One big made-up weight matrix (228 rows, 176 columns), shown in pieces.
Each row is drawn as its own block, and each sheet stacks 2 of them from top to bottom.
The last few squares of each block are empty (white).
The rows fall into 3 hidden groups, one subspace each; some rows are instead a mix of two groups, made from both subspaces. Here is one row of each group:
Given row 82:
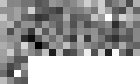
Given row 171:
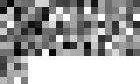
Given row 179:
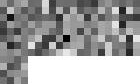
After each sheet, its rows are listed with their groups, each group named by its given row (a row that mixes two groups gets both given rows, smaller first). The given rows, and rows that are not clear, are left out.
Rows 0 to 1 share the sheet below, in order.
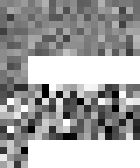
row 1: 179
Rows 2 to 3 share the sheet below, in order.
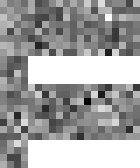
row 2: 82
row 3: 82
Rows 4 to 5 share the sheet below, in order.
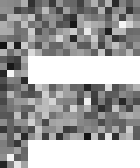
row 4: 171
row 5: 82
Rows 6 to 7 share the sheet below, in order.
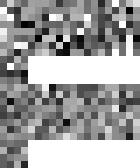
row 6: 179
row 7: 179
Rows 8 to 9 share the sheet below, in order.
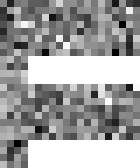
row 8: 179
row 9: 82
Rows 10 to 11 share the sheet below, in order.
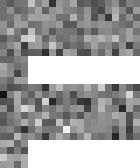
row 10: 82
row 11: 179
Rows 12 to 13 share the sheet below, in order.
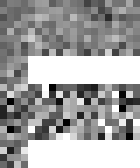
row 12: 82
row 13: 179
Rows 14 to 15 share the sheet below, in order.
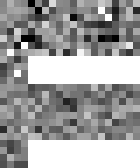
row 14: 82
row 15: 171
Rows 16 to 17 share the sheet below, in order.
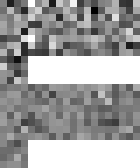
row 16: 82
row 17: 82
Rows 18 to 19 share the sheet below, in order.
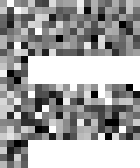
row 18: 171
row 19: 82
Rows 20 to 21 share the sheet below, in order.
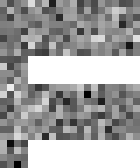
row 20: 82 and 179
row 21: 171
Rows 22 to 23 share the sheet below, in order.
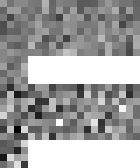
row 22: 179
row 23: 171
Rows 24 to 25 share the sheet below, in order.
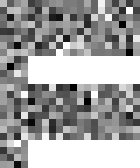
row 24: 82 and 179
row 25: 82
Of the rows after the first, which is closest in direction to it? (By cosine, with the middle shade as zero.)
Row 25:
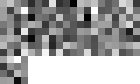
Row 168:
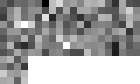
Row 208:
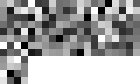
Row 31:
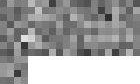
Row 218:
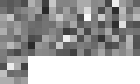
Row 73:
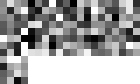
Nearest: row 73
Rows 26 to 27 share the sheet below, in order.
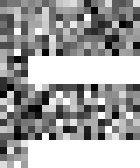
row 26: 82 and 171
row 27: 171
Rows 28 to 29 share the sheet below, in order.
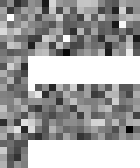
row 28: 179
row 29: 82
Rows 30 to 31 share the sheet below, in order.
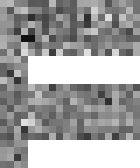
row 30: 82
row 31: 82
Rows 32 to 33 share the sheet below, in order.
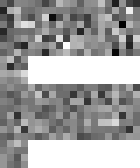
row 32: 179
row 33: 82
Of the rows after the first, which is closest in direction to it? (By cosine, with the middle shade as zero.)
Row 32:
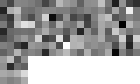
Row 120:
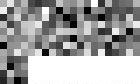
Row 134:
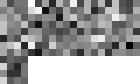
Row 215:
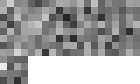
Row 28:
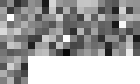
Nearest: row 134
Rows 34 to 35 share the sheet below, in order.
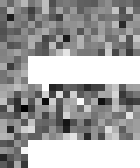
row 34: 179
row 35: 179
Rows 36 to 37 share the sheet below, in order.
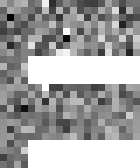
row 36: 179
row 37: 179
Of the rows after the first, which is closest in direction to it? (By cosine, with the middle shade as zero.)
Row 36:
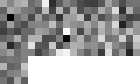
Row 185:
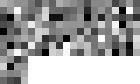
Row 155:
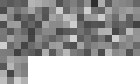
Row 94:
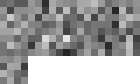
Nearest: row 185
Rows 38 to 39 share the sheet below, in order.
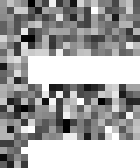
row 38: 82
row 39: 179
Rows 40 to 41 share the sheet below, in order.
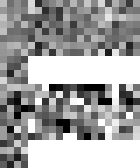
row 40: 82
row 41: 82 and 179
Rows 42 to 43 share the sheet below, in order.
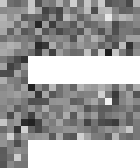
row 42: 82
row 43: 82
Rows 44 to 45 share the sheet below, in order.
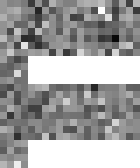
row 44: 82
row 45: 171
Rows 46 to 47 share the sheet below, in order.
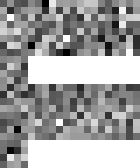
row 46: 179
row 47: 171 and 179
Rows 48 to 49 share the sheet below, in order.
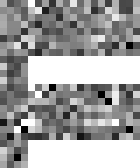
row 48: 82
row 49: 82
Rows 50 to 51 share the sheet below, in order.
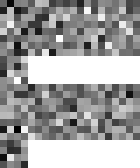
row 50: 171
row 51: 171
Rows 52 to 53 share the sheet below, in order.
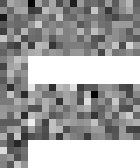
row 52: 82
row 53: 82
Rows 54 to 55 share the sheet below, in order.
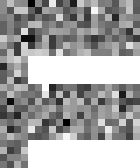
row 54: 82
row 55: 179
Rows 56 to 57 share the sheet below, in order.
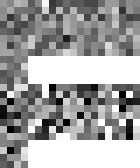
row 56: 179
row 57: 179
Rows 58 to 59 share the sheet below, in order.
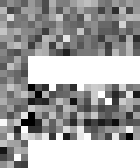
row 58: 179
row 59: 82
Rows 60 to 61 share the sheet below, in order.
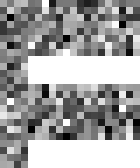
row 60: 179
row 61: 179
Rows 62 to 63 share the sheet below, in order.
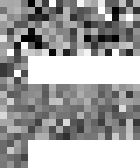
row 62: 82
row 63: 179
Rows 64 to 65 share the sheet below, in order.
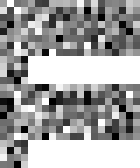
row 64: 171
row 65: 171 and 179
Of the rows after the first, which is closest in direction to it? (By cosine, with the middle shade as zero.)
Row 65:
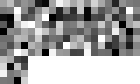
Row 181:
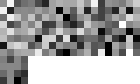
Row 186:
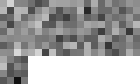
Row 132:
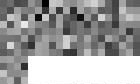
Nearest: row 186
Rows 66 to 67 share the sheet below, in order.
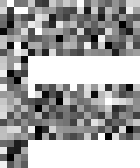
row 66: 171
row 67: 82
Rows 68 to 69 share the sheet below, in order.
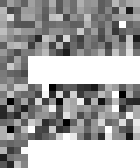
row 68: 179
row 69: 179
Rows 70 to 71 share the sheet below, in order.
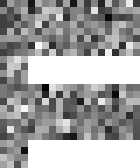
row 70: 82
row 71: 179
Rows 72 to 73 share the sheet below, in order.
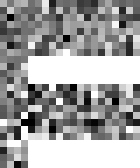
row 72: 179
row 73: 82
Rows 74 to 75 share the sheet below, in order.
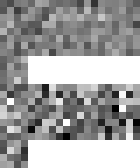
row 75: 179
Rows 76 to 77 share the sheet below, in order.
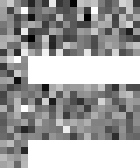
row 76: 82
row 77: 179
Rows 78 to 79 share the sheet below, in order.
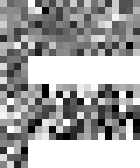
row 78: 82
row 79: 179
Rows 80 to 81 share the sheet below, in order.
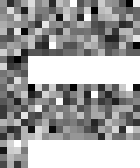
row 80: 82
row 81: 82
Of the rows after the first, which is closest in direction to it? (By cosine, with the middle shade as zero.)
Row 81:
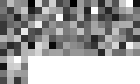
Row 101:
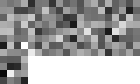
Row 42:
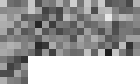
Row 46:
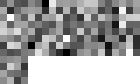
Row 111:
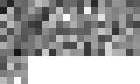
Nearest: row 46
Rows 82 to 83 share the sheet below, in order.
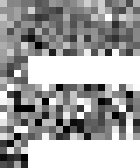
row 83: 179
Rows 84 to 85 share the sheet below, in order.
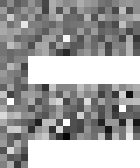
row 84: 179
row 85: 179
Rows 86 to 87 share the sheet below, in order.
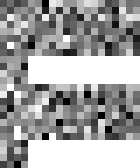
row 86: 179
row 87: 171
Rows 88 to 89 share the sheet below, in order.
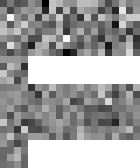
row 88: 179
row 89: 82
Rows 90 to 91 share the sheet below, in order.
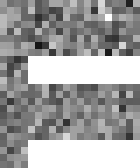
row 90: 82
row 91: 179
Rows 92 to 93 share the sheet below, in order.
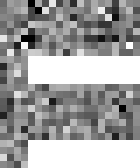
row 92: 82
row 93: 171 and 179
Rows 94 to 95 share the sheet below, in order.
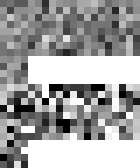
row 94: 179
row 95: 179
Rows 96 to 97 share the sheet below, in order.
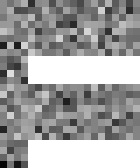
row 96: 171
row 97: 171
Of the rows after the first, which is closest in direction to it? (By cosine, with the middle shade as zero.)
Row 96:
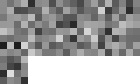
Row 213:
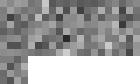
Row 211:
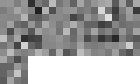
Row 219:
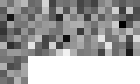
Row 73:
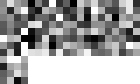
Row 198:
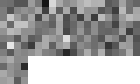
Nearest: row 211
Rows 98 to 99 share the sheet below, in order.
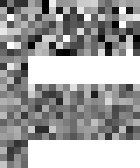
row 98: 179
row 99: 82
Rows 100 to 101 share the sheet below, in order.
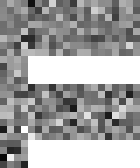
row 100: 82
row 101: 171
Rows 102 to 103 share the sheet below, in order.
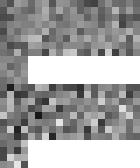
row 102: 82 and 179
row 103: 171
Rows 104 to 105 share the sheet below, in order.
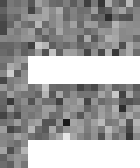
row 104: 82
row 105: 179
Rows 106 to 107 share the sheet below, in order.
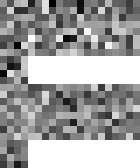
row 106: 171 and 179
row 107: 171
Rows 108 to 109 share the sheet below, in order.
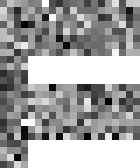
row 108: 179
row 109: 82
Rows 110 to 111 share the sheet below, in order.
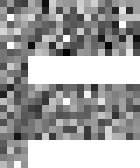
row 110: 179
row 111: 171
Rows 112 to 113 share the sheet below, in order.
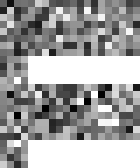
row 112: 171
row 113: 82
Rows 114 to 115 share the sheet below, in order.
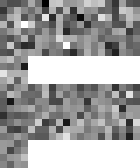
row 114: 179
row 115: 179
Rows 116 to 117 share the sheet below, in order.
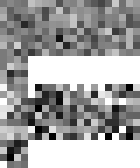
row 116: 171 and 179
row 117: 82
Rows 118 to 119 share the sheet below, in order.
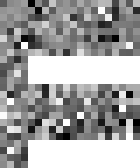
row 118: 82
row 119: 179
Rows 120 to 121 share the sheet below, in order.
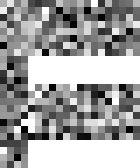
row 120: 171
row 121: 82
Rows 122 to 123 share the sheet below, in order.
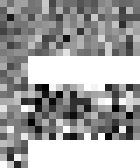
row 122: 179
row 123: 82 and 179
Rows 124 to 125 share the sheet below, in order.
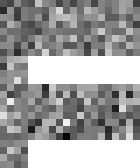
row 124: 82 and 171
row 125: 179
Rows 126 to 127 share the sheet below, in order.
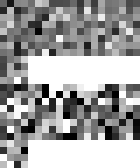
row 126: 171
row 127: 179
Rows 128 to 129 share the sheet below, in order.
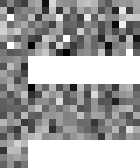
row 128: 179
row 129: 82
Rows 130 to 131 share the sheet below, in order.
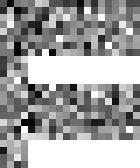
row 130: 171
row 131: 82
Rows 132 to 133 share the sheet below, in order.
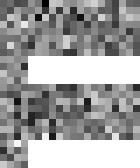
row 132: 179
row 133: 82 and 171
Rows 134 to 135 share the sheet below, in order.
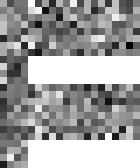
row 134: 82
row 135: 82
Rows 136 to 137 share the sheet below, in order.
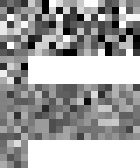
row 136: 179
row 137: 82
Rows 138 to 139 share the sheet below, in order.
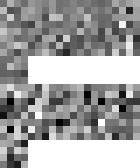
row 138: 179
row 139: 171 and 179
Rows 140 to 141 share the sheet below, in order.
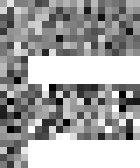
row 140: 171
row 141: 179
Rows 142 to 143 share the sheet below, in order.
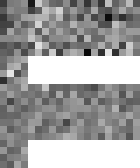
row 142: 82
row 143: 179
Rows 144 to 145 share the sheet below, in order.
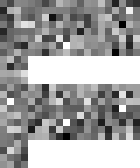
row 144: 179
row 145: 179
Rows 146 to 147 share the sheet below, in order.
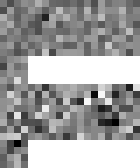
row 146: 171
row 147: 82
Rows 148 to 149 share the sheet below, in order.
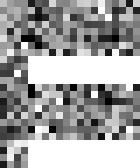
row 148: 82
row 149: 82
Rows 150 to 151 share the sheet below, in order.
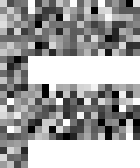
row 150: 82
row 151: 179
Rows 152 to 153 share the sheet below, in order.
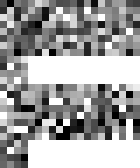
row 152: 171
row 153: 179
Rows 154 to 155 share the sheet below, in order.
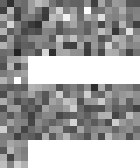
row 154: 171
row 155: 171
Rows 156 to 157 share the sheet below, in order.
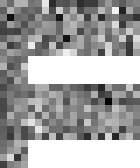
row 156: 179
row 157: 82
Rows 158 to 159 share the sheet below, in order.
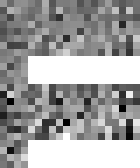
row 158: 179
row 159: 179
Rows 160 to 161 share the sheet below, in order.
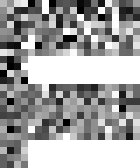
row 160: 171 and 179
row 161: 179
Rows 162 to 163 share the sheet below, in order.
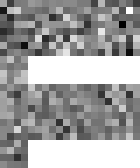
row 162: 171 and 179
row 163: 82 and 179
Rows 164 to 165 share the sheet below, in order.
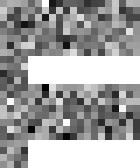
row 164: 179
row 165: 179
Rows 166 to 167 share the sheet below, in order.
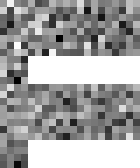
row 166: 171
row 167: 171 and 179
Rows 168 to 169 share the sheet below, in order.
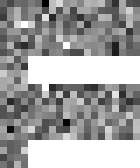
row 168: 179
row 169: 179
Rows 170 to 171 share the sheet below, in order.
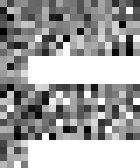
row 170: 179
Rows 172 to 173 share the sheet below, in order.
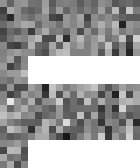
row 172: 179
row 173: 179
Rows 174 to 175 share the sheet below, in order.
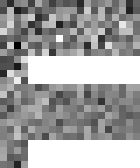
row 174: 171
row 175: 171
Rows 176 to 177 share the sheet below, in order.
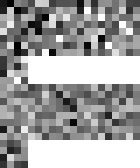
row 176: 171
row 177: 171
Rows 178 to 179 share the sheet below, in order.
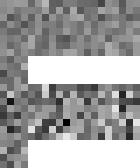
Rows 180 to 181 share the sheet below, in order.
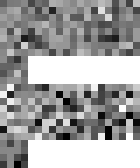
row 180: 82
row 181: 171 and 179
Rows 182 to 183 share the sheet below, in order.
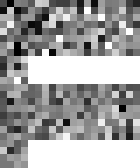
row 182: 171
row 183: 179
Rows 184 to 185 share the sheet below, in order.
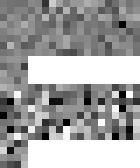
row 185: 171 and 179
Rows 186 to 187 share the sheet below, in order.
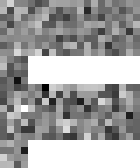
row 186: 171
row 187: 179
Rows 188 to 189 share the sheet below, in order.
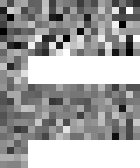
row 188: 179
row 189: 179
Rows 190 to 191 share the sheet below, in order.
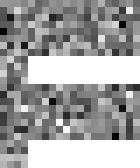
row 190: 171 and 179
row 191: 179
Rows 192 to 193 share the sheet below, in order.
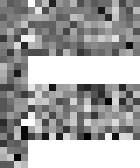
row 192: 82
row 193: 82
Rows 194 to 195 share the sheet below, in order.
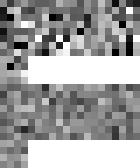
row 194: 179
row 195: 179
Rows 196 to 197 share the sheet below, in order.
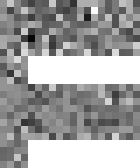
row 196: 82
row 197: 82
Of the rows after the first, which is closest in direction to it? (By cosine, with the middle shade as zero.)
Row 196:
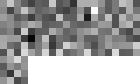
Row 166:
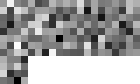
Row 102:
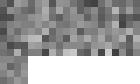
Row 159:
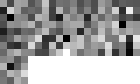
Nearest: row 166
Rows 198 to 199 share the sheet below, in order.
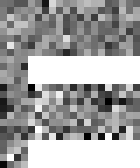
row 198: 179
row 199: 82
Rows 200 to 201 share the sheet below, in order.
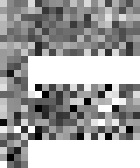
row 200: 82
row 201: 82
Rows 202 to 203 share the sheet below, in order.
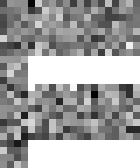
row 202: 82
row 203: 82
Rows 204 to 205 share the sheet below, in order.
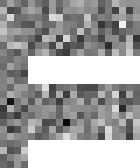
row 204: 179
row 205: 179
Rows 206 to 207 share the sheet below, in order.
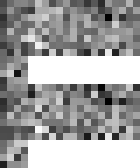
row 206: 82
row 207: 82
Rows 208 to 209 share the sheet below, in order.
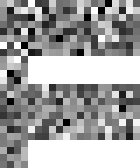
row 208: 82 and 171
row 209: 179
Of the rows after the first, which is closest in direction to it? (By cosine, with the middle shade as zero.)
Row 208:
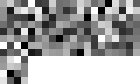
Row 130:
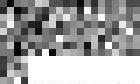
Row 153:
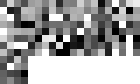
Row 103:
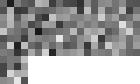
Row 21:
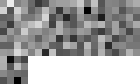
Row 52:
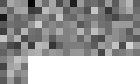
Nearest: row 21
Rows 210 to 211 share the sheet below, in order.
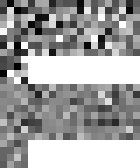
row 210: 171
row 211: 82
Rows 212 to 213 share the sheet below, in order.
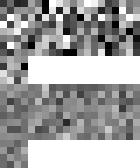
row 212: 179
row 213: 179
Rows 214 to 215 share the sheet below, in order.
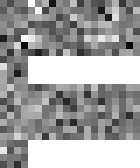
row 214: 82
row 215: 171
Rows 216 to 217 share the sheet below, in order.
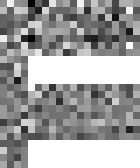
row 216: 82 and 171
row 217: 82
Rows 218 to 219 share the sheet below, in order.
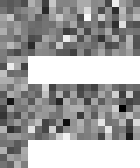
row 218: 171 and 179
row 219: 179
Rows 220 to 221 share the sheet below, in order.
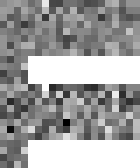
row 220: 179
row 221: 179
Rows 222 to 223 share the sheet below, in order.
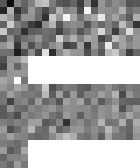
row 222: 171
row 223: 179
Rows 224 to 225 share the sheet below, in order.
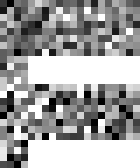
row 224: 171
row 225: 171
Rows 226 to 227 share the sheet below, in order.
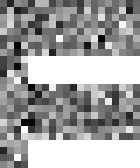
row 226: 171
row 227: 82
